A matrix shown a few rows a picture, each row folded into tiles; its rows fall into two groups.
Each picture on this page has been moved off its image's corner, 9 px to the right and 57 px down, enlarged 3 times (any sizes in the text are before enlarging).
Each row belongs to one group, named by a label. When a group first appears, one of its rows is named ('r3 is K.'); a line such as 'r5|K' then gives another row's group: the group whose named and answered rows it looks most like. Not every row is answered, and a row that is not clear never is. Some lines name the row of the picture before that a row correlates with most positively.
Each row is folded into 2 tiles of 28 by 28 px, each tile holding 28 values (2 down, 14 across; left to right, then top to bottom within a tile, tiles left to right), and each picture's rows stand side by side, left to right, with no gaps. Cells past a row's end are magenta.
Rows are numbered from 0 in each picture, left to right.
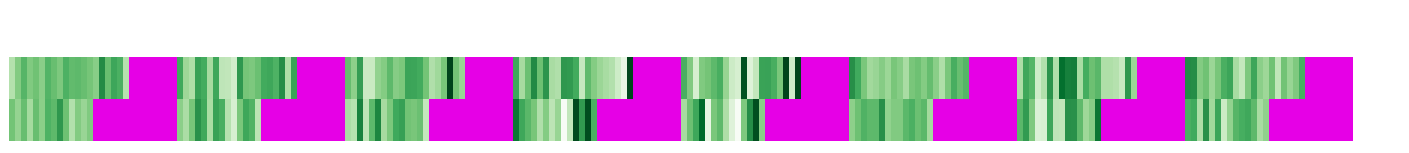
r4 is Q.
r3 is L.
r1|Q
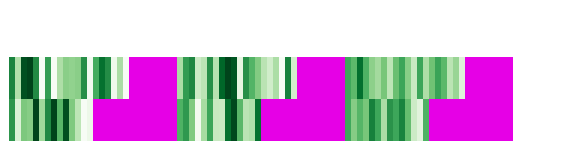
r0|Q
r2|Q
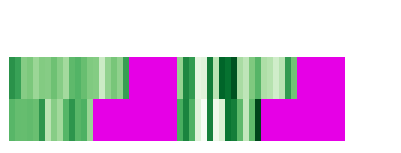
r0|L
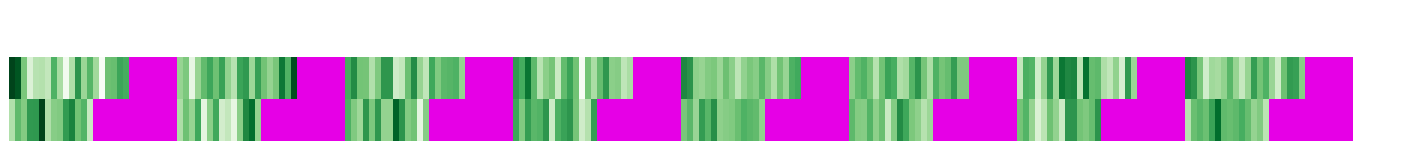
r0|L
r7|L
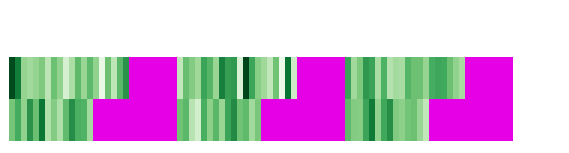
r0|L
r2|Q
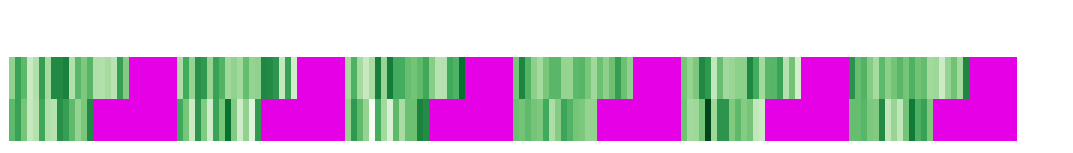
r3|L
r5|L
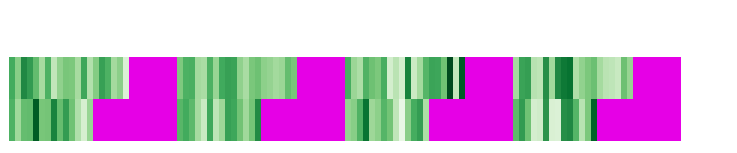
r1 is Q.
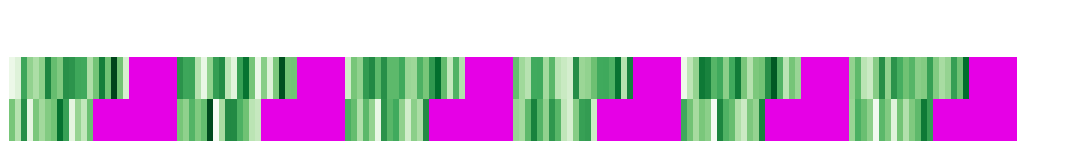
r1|L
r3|Q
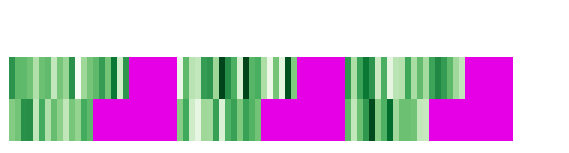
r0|Q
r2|Q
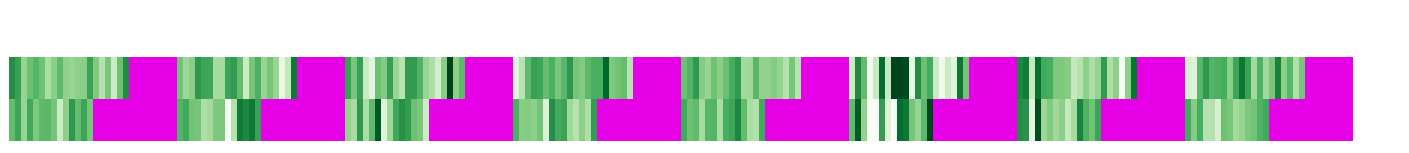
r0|L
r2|L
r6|L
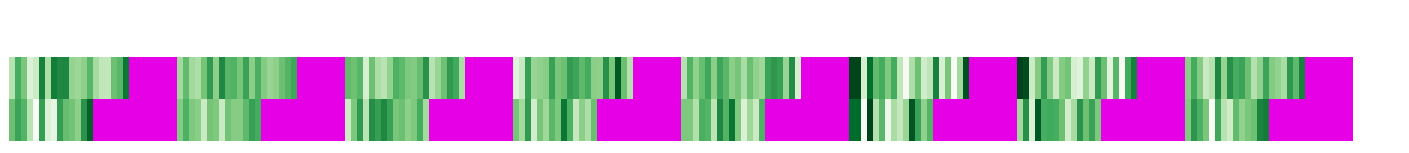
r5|L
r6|L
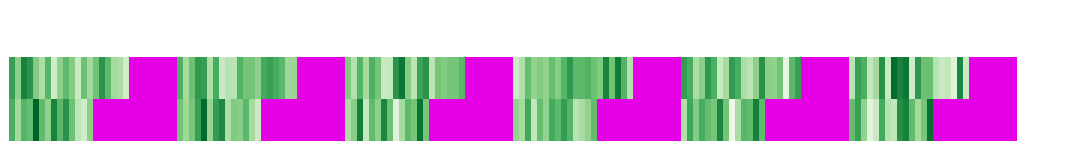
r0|Q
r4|L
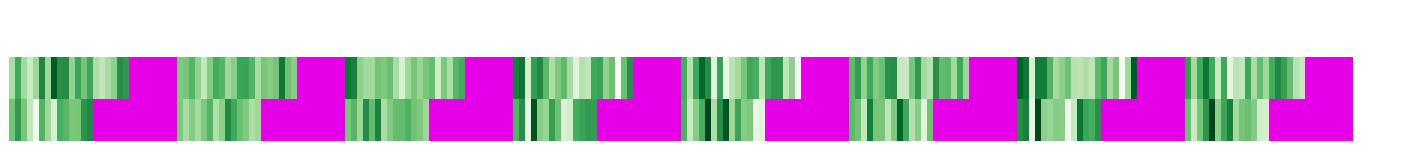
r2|L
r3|L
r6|L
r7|Q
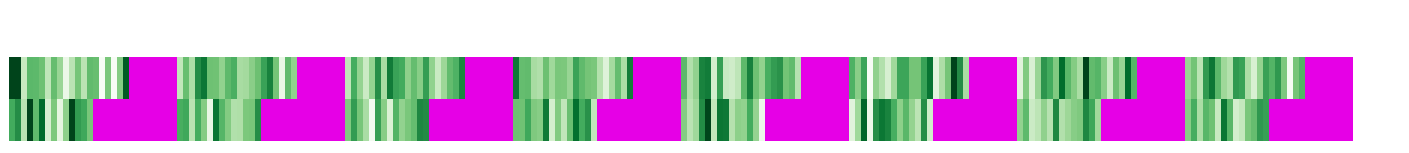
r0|L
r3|L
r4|Q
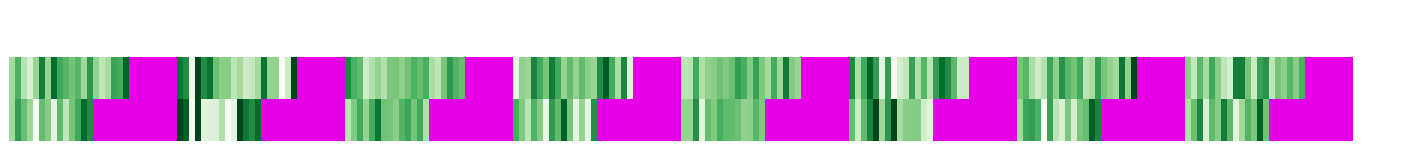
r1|L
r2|L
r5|Q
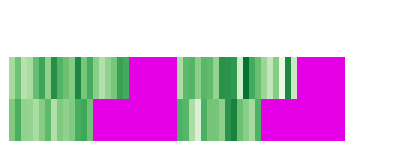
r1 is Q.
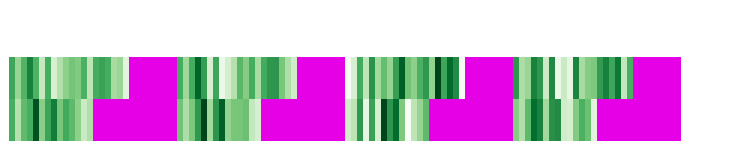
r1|Q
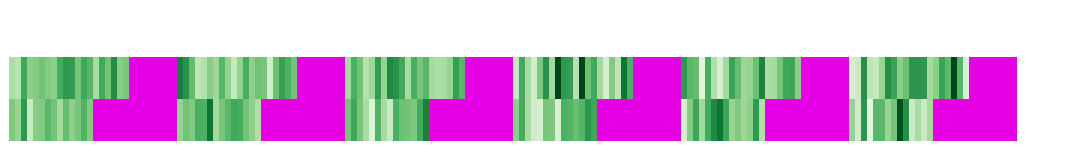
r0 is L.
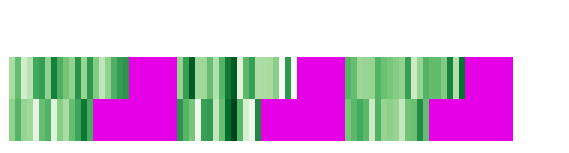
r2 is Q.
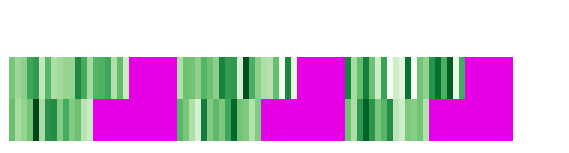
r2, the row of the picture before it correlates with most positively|2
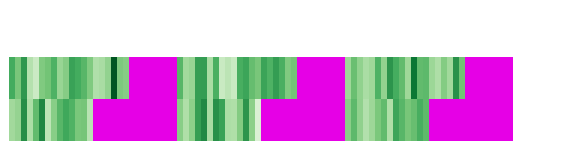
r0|L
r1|Q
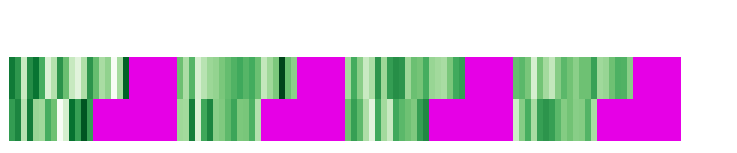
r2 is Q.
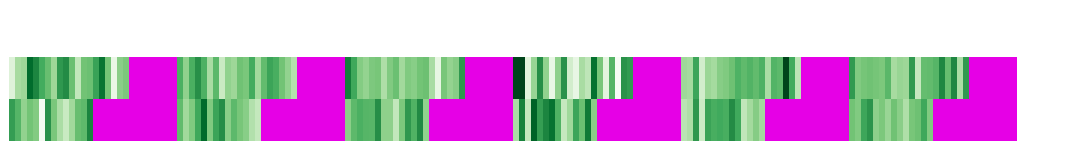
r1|Q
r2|L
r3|L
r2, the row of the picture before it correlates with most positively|0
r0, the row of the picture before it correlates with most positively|0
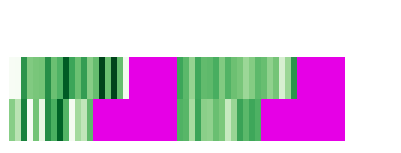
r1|L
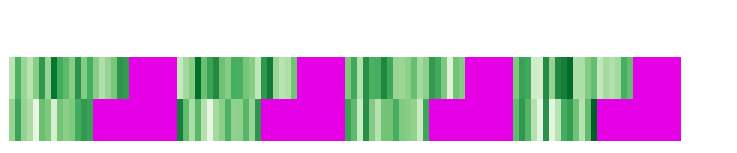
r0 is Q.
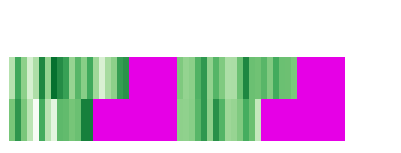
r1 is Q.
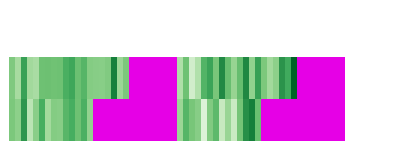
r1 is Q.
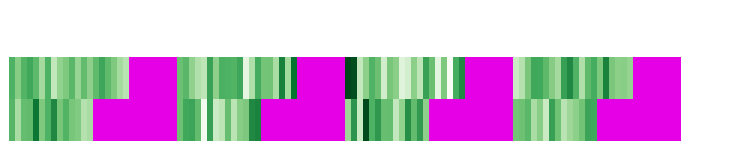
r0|Q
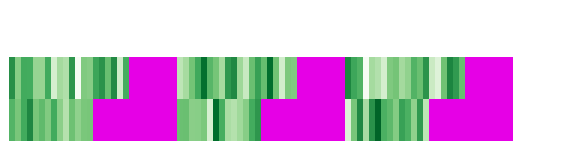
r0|Q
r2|L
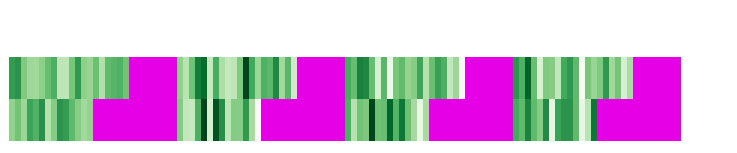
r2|Q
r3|Q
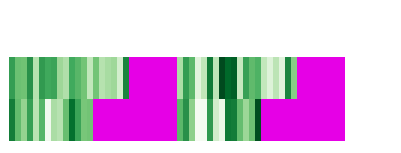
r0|L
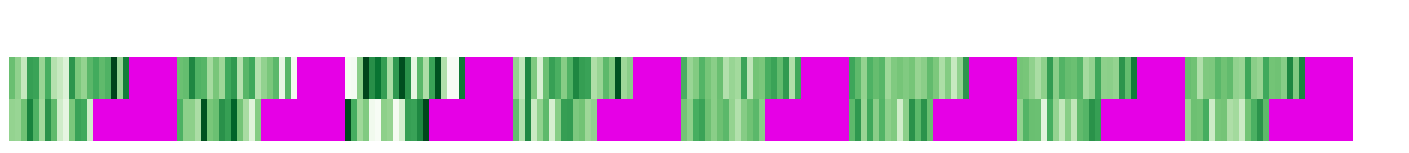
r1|Q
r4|Q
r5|L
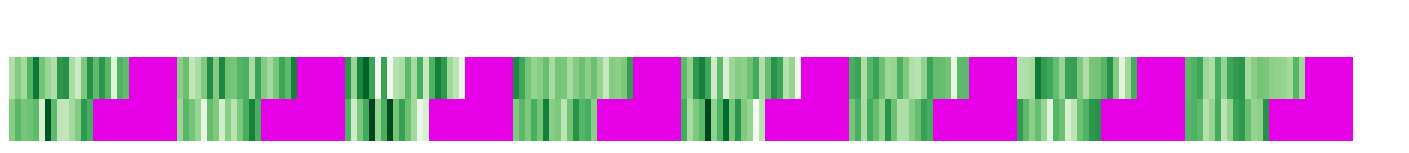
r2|Q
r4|Q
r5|L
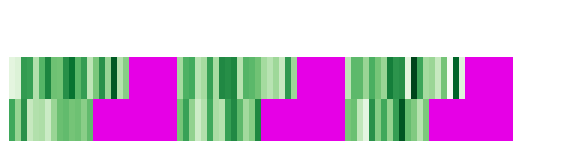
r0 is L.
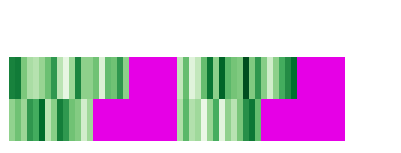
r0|L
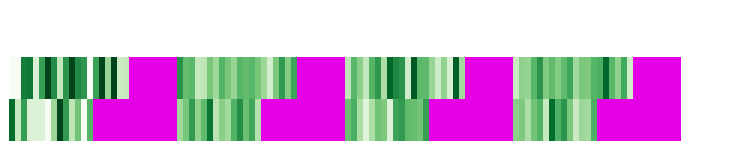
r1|L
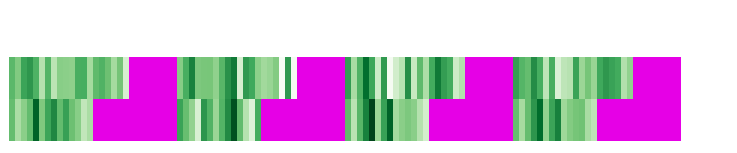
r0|Q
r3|Q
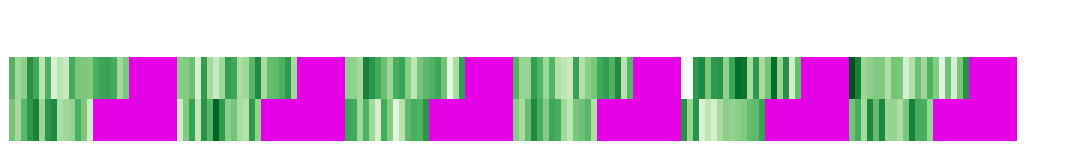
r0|Q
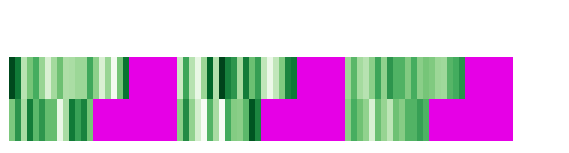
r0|L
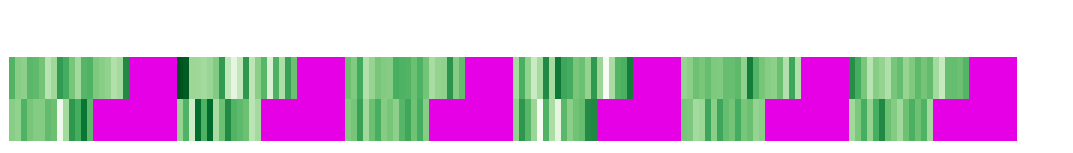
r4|Q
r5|L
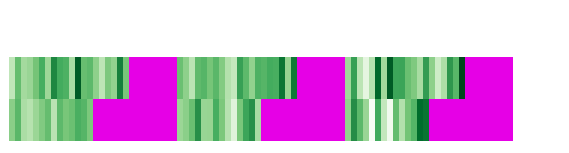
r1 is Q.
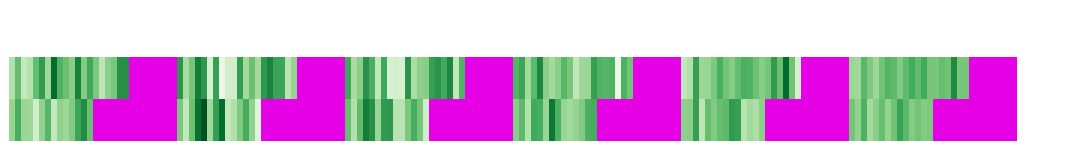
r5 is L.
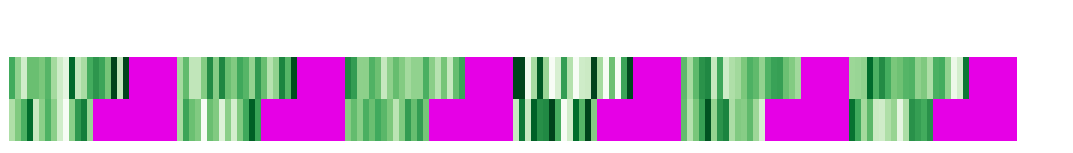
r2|L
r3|L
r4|Q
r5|L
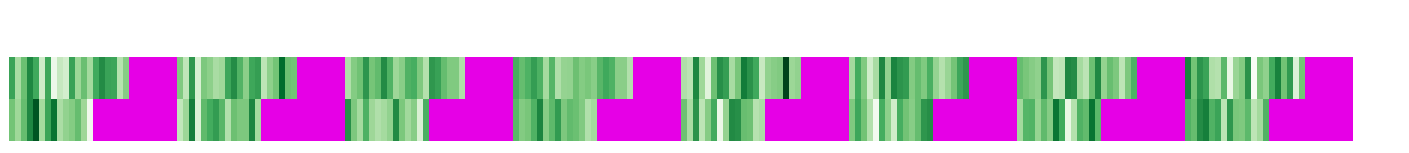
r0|Q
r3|Q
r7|Q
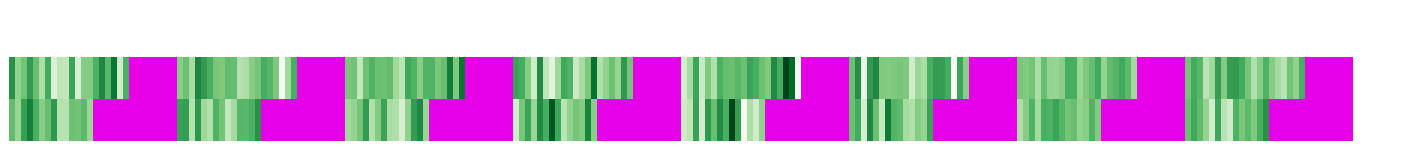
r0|Q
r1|L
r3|L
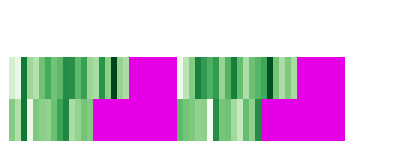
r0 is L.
